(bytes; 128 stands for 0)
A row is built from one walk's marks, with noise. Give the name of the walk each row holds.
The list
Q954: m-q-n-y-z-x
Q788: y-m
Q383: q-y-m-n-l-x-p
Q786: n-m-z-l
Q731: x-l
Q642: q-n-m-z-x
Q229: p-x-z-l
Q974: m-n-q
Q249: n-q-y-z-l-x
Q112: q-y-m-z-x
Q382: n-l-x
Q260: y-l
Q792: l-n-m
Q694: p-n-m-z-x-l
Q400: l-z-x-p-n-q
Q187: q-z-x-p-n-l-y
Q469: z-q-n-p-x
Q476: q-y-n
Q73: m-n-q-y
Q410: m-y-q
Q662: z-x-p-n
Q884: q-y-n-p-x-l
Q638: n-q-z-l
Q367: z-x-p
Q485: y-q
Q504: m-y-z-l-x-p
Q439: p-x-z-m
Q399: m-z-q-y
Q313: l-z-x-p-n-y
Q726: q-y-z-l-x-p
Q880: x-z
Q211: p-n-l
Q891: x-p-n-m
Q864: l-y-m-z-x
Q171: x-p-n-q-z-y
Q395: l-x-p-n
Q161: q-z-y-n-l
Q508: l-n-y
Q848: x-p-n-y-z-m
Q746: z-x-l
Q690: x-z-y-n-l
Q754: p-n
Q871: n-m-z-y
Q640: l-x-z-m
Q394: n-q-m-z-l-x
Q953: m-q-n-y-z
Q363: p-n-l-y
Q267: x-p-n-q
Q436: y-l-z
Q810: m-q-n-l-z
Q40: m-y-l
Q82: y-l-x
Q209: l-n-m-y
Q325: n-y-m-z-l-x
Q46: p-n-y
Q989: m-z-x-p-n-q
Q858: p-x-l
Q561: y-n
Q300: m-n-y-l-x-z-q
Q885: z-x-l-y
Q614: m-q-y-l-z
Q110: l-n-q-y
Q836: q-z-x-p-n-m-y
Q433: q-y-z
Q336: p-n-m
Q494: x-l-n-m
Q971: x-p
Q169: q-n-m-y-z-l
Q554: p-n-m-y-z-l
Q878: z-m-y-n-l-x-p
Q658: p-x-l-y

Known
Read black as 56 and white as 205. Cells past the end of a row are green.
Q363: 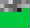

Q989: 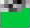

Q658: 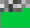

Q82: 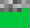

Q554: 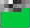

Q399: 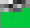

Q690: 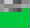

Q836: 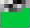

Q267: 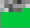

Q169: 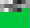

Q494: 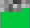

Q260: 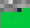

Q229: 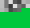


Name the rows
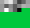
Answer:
Q161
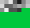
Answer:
Q187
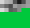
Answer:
Q642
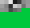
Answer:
Q864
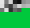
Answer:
Q383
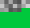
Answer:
Q395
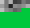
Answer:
Q336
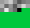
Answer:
Q110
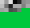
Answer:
Q878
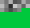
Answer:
Q971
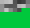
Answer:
Q73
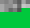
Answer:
Q382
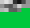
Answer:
Q954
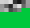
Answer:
Q112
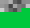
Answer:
Q662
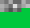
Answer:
Q731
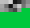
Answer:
Q848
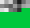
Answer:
Q810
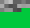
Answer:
Q46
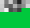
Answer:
Q400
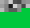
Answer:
Q367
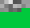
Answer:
Q885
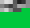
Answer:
Q953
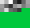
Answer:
Q614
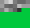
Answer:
Q485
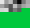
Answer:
Q394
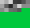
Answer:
Q410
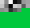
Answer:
Q504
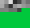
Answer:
Q40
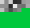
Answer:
Q640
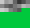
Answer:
Q974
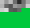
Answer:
Q469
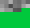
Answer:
Q754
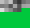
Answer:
Q786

